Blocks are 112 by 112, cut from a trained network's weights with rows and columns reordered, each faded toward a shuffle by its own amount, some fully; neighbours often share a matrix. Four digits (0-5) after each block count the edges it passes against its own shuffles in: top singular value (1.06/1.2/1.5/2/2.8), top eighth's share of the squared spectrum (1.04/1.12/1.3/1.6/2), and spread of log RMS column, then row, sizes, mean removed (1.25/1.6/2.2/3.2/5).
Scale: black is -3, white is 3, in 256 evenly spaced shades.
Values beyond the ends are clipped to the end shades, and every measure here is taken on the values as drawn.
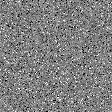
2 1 0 0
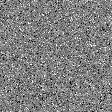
0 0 0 0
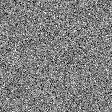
2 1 0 0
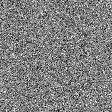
1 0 0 0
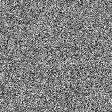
2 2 0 1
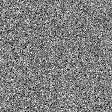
2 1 0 0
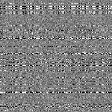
5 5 1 4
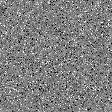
2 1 0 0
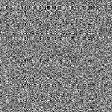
5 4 3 3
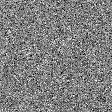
2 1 0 0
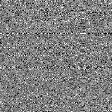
4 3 1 3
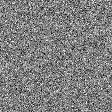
0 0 0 0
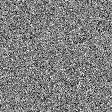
1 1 0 0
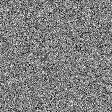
1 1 0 0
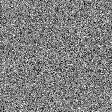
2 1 0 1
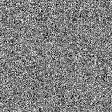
3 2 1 1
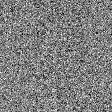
2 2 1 0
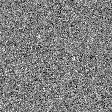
0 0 0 0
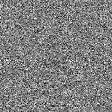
3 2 1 2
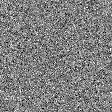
0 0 0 0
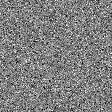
0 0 0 0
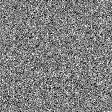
2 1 0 1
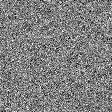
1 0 0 0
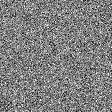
1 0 0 0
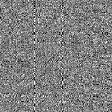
4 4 2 2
